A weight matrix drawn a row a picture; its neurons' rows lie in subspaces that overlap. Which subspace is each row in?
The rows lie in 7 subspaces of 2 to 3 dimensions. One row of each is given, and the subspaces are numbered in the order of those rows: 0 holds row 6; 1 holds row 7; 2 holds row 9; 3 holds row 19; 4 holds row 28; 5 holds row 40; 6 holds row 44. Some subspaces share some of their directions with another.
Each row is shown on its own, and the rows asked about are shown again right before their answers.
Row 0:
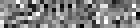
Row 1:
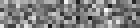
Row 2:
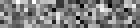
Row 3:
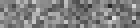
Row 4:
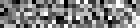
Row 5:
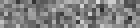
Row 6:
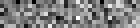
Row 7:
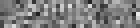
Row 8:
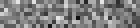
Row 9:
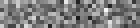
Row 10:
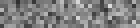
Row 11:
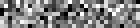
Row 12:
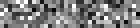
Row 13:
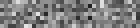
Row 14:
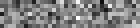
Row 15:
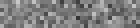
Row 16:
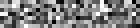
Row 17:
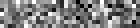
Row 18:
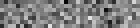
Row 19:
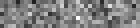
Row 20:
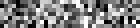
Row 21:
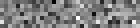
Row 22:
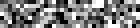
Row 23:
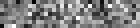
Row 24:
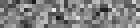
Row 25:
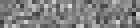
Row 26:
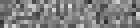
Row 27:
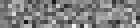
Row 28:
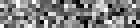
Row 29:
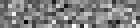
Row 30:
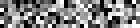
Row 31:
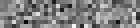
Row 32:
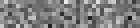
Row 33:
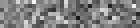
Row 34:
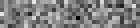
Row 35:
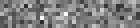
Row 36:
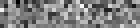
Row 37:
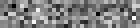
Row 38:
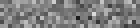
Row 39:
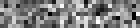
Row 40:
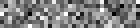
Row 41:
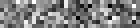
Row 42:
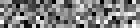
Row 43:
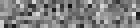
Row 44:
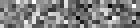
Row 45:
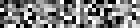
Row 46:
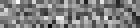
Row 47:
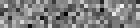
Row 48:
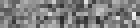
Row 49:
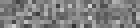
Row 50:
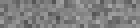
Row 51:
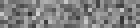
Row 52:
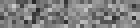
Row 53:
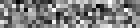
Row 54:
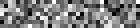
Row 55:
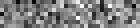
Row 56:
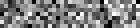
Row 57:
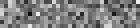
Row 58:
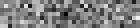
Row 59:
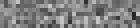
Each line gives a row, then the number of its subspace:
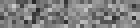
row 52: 6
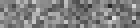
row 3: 6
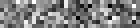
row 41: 6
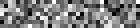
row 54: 5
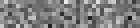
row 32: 2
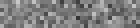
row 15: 4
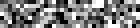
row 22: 6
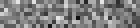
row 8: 0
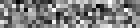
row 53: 2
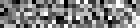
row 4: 0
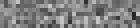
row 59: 0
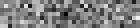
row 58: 5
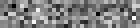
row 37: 6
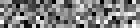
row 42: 1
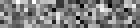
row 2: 2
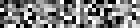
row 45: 2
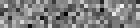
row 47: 5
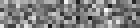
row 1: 2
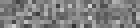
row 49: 1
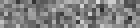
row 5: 2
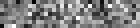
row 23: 3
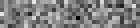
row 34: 4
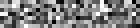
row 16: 6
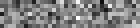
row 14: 6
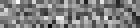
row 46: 0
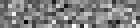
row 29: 1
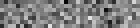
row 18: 2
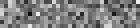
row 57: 5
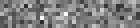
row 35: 5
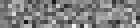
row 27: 1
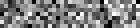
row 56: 5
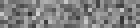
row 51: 4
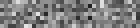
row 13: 1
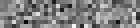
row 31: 1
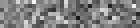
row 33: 6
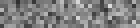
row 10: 4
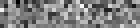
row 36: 5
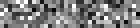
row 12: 3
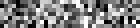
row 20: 4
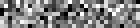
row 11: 5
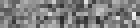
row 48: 0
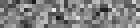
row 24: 6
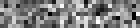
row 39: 0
